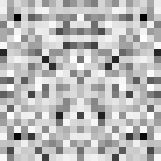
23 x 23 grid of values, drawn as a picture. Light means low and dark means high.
Overall the values sit about 30% of the way up the scale. There is no seam. There is no overall slope. The left and right halves mirror each other. The values are skewed, with a long tail toward high values.
